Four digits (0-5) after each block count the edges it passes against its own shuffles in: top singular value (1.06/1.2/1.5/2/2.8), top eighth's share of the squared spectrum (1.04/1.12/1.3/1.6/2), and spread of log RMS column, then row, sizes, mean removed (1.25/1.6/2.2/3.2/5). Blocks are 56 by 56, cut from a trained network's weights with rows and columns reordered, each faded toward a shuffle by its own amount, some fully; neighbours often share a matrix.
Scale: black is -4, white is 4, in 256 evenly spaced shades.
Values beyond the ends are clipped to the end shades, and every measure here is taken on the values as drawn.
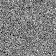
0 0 0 0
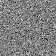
2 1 0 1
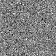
2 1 0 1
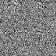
3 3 1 1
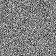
1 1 0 0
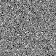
2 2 0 0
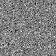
2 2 0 1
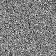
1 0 0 0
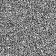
1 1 0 0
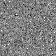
2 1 0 0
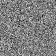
1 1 0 0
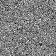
1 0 0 0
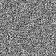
3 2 0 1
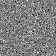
2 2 0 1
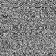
4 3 0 2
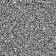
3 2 0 1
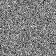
0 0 0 0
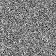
0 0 0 0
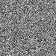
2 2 0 1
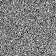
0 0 0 0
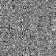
3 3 2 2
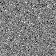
0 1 0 0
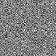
3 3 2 1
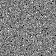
1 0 0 0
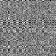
4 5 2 3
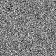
2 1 0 0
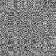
4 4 1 2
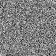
0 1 0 0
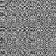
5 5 2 3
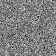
1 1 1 0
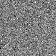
2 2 0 0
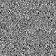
3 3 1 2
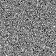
0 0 0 0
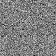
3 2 1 1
